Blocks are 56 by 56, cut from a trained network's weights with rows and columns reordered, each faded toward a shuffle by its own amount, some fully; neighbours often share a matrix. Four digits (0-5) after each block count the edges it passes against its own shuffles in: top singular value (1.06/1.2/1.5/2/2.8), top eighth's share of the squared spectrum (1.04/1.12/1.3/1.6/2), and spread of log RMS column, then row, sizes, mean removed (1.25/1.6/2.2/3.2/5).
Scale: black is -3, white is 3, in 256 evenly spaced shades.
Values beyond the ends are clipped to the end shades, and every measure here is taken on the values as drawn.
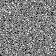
0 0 0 0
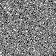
0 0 0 0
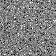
0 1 0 1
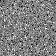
0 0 0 0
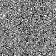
2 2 0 0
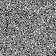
0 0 0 0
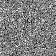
2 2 1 0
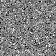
2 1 0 0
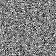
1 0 0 0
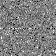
1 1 0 1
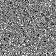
1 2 0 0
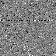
2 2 0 1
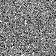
0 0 0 0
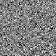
3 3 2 2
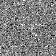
3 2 0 2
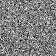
0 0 0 0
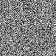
3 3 1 1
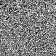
0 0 0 0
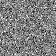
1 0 0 0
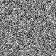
3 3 1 0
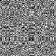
4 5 3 2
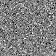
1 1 0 1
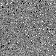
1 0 0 0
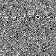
2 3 1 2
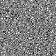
2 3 1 1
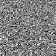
2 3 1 2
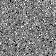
0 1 0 0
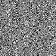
2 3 2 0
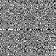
3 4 2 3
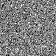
1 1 0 0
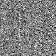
2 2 1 0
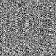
3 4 1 2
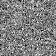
3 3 0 1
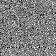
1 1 0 0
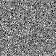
1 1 0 0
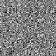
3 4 2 2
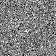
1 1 0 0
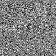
2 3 1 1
